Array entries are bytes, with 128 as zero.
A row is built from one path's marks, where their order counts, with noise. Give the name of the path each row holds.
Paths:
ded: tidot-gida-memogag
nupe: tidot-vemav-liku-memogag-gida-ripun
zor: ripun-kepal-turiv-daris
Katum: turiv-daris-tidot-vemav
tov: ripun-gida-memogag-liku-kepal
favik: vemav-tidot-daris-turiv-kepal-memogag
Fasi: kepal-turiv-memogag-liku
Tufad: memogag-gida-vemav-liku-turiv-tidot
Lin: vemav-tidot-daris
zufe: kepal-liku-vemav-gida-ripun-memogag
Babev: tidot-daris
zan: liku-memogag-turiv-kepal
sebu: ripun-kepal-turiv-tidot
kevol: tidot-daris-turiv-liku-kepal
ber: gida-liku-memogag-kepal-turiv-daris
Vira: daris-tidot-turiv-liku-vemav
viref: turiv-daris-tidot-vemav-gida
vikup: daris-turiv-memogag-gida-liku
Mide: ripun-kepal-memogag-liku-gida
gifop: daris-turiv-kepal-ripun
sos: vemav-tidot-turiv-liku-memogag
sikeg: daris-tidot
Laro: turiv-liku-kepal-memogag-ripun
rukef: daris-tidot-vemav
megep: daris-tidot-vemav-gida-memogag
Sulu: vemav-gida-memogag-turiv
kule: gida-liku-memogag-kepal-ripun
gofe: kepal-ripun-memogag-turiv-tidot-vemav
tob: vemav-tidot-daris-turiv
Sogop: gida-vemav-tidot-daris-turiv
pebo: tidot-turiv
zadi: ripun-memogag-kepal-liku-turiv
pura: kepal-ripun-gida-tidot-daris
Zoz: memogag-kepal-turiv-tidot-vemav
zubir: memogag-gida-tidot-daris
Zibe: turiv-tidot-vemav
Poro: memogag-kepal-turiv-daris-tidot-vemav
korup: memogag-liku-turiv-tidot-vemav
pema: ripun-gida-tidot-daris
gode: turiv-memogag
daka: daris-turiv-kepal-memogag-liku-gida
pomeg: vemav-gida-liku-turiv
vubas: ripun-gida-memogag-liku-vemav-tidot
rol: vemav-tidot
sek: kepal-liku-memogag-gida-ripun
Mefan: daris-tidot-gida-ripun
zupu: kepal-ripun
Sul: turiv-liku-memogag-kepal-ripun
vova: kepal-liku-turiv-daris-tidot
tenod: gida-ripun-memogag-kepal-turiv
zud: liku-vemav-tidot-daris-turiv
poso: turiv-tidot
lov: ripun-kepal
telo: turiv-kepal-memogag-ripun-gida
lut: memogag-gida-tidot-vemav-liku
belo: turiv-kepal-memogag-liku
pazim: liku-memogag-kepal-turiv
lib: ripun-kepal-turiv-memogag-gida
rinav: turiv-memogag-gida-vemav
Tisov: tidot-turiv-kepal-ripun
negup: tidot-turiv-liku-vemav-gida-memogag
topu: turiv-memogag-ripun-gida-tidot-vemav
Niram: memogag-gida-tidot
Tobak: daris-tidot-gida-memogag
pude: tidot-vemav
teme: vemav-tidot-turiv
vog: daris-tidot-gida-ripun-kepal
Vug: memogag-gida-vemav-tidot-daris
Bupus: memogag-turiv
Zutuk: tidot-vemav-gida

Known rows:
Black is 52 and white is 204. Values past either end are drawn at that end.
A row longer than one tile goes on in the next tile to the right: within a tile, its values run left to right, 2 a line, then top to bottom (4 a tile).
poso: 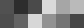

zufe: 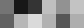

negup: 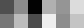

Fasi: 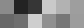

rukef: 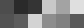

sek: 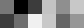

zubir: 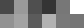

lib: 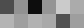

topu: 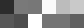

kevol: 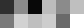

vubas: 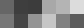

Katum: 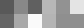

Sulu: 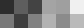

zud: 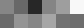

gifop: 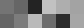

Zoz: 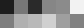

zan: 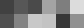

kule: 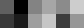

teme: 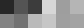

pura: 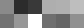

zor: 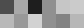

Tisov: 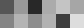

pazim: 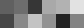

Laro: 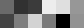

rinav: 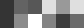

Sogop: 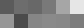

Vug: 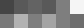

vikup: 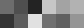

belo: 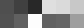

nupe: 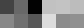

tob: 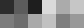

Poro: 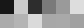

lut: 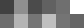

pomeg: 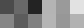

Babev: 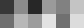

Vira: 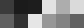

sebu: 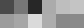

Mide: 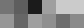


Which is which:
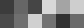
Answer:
gode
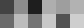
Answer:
pebo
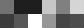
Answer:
Mefan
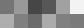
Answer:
pema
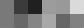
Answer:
tov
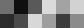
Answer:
Sul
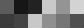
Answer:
sikeg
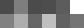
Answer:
Niram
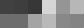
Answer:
rol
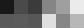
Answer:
ded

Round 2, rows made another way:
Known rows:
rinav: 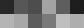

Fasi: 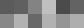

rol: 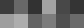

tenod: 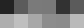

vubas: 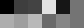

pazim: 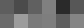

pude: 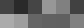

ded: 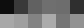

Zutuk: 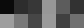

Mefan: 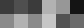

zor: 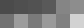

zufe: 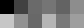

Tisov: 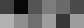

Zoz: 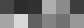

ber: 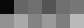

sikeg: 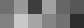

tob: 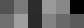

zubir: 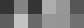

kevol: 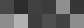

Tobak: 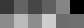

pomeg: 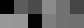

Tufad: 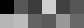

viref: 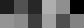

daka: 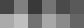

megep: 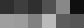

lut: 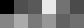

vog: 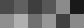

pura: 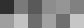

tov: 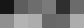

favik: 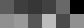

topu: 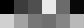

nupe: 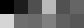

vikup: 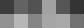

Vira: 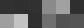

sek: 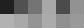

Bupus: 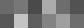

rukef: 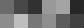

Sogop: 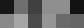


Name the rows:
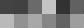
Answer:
Sul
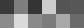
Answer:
Niram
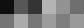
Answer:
pema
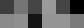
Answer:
Sulu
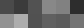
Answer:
pebo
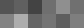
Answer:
Babev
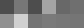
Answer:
vova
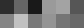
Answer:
Vug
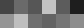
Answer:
poso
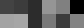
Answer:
teme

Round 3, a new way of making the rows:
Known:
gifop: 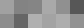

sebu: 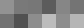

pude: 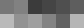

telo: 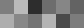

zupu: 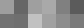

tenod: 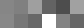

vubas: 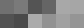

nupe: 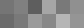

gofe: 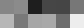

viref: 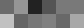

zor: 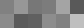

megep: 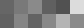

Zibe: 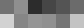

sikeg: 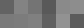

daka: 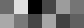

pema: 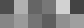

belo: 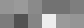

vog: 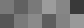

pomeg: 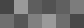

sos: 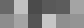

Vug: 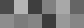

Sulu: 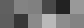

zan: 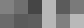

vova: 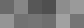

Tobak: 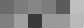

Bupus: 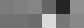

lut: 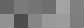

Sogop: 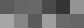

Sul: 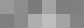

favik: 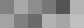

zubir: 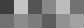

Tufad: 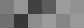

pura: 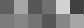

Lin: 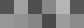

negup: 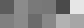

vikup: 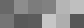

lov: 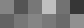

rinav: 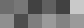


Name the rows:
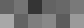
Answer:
Zutuk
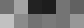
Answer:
Vira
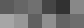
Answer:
tob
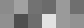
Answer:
Fasi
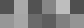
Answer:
Babev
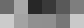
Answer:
korup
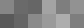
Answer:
sek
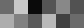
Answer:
Mide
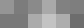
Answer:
kule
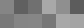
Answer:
Mefan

